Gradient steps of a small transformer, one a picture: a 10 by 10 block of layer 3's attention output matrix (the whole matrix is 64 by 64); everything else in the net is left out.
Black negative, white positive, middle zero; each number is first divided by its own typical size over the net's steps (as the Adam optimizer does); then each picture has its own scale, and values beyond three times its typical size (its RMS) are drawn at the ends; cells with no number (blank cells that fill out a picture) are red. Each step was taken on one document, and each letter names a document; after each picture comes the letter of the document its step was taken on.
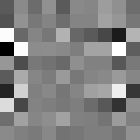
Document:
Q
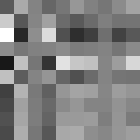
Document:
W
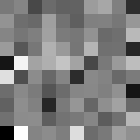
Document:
W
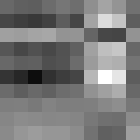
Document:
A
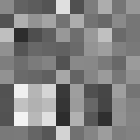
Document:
W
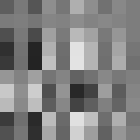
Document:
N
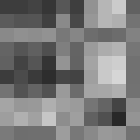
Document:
A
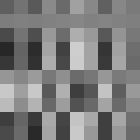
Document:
N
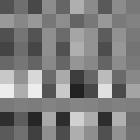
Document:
N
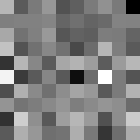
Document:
W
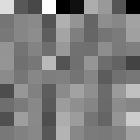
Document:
W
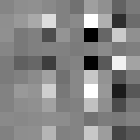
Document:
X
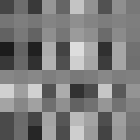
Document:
N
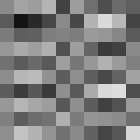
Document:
A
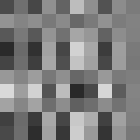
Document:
N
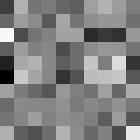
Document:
Q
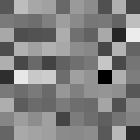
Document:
Q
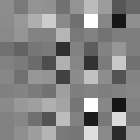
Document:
X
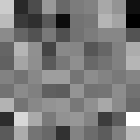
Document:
W
